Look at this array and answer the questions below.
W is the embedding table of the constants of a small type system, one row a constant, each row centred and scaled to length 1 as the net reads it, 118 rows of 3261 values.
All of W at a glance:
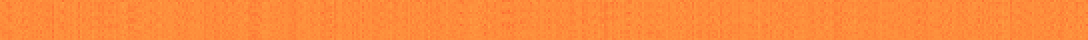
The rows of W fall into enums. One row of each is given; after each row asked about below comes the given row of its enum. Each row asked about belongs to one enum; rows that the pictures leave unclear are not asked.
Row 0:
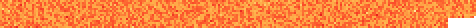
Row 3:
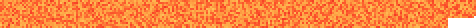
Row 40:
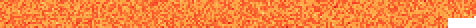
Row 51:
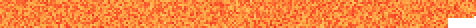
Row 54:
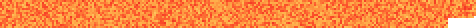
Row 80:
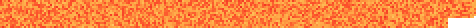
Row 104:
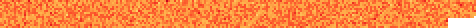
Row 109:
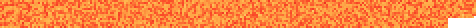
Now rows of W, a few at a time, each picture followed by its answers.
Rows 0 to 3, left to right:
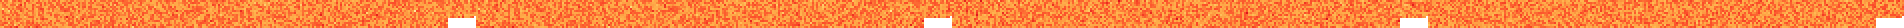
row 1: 0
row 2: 104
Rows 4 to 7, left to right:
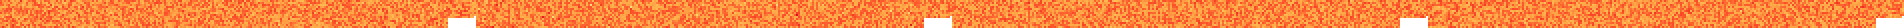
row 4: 80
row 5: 0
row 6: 3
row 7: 109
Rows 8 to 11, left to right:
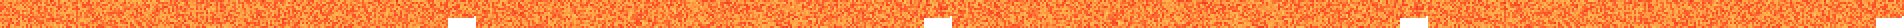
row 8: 3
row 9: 54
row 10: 54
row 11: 3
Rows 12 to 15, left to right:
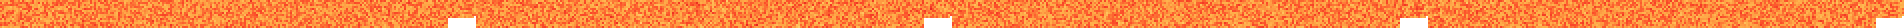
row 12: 109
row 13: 51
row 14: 54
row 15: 80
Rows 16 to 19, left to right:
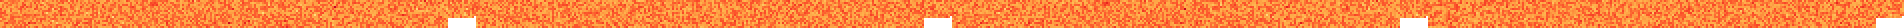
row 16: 40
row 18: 40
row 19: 109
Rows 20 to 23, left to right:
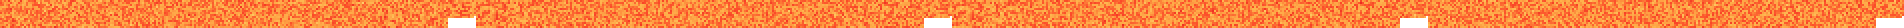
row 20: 80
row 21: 109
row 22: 109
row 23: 3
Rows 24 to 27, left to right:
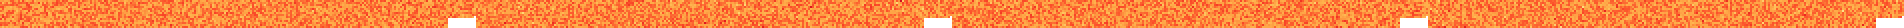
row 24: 109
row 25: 40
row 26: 80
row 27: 0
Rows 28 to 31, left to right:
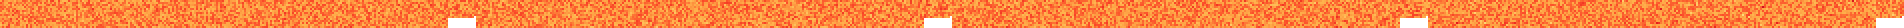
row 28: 3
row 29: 54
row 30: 80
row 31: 40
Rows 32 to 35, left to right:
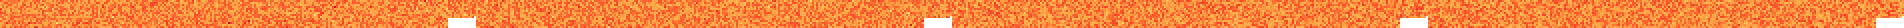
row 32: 40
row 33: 0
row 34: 54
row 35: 80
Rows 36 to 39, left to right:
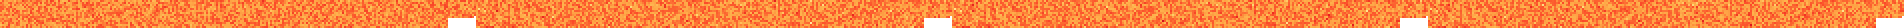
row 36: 3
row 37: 0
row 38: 0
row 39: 0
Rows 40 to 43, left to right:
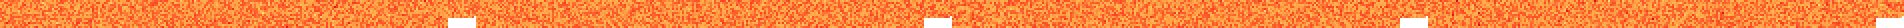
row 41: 3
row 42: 109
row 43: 104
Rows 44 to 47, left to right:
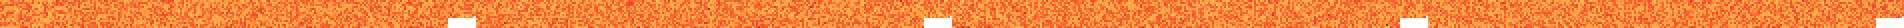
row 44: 109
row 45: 40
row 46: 0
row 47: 3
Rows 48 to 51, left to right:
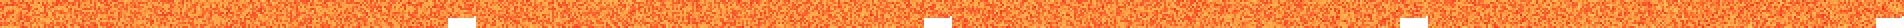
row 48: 109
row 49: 3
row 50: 80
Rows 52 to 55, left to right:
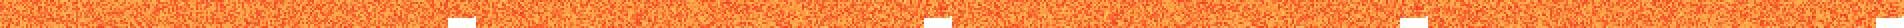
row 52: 3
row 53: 54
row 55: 80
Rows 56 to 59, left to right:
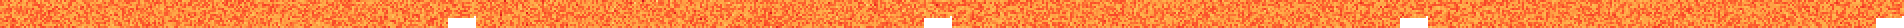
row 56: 80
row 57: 104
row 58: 109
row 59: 109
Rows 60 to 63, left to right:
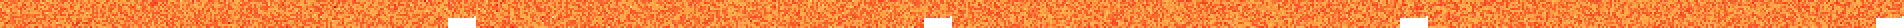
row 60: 40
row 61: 0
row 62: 54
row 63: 109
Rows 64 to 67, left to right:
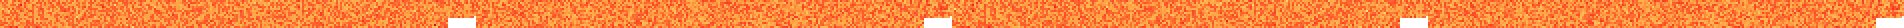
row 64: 0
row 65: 54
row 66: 0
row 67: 54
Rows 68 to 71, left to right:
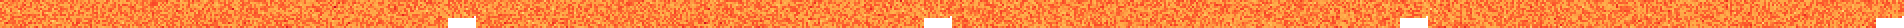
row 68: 40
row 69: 40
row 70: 80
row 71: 0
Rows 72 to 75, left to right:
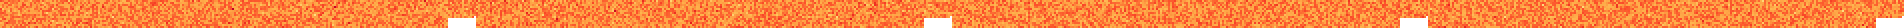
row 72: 40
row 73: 104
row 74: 3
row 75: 0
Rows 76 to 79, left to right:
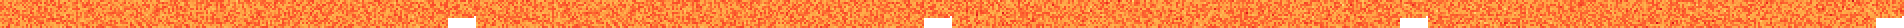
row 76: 3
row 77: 3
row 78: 104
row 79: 40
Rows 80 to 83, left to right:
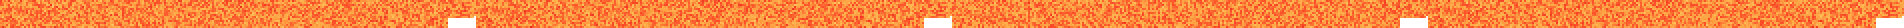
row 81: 80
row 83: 80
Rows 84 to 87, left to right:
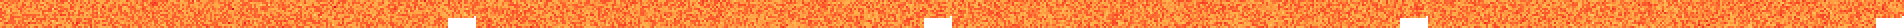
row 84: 40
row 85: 80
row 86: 54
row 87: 51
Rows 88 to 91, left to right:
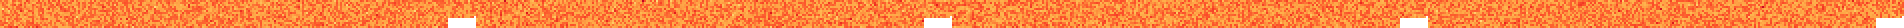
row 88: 0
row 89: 104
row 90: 109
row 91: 40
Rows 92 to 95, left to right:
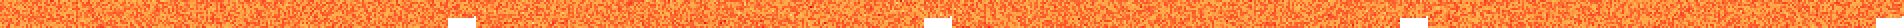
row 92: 3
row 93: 40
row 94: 0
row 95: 109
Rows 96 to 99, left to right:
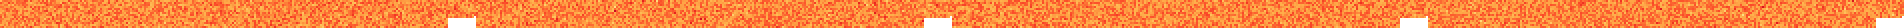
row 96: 51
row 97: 104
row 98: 109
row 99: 40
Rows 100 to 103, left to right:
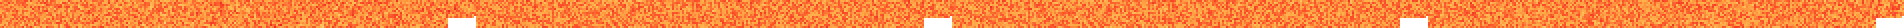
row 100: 51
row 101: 3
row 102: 3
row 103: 54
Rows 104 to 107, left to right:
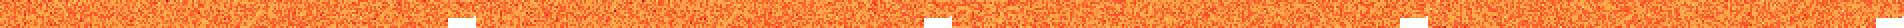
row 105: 104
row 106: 109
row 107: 0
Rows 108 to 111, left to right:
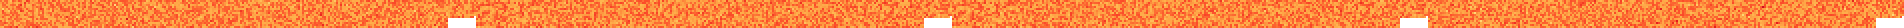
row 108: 0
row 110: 109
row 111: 40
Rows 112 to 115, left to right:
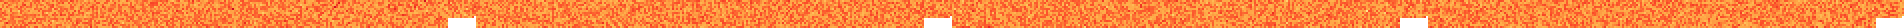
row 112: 40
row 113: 3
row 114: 0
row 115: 80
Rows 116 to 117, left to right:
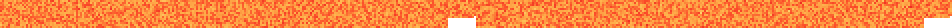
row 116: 3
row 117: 109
